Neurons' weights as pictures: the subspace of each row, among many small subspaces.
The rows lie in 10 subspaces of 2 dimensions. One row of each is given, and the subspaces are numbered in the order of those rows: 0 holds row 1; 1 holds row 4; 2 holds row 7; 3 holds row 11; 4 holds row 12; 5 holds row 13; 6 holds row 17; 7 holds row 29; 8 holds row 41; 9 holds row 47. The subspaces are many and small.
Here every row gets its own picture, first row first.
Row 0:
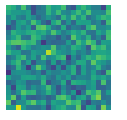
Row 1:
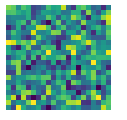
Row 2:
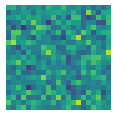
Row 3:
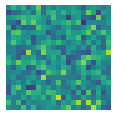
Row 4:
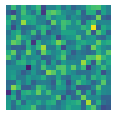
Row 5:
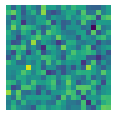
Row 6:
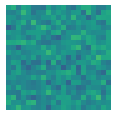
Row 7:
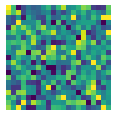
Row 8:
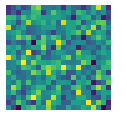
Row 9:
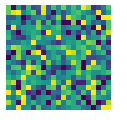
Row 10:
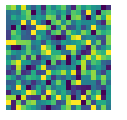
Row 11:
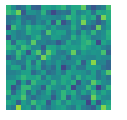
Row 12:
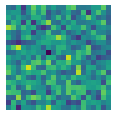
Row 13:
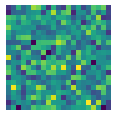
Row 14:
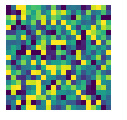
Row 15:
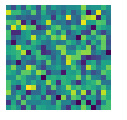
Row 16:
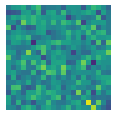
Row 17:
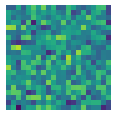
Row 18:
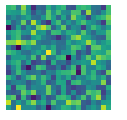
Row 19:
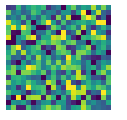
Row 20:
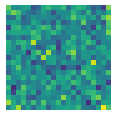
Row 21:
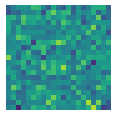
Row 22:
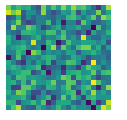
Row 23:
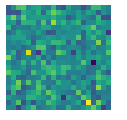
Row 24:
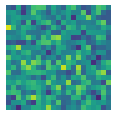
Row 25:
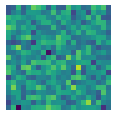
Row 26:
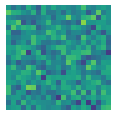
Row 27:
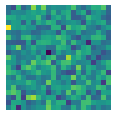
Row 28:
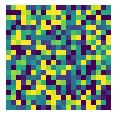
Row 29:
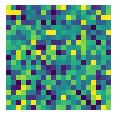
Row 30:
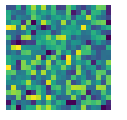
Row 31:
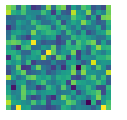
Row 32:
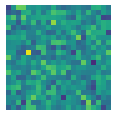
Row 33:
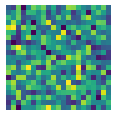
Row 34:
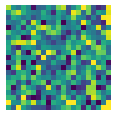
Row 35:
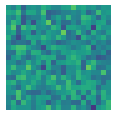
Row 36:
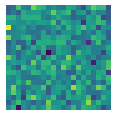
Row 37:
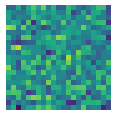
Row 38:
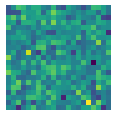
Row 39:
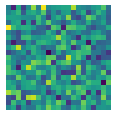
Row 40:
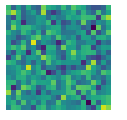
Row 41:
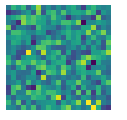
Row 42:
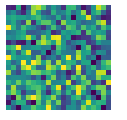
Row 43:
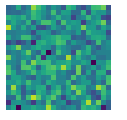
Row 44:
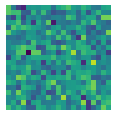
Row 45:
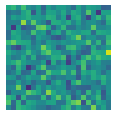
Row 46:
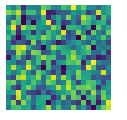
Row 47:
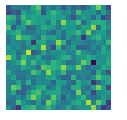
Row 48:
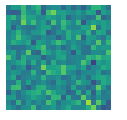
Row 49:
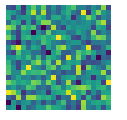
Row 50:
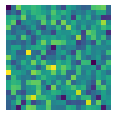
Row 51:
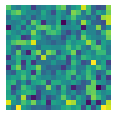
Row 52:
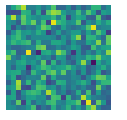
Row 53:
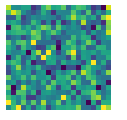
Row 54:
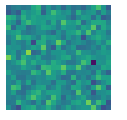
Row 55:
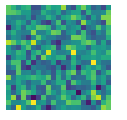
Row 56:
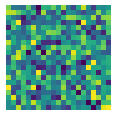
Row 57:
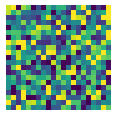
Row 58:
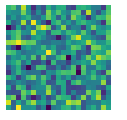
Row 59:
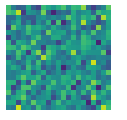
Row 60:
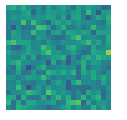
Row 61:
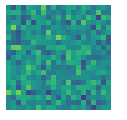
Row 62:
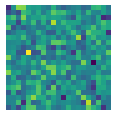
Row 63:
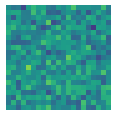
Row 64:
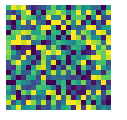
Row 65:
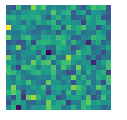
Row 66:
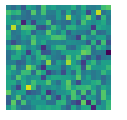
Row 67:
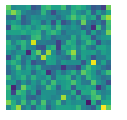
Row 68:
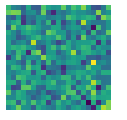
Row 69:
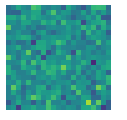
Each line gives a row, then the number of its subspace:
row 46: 5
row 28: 7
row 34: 6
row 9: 6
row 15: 8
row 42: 9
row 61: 6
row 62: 2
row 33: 5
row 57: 3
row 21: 5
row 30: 6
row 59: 3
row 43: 4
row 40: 1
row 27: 3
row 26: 8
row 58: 4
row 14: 2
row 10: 0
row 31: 5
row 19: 8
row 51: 6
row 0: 7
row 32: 2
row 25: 5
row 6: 9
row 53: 1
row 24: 9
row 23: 7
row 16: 0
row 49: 1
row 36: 3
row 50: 2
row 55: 0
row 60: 0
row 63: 7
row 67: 1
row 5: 1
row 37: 6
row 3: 8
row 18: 4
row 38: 7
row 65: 3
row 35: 5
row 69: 4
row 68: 4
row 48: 4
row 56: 8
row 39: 3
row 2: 8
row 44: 2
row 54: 9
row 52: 7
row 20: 1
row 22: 9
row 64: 2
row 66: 0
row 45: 0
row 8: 9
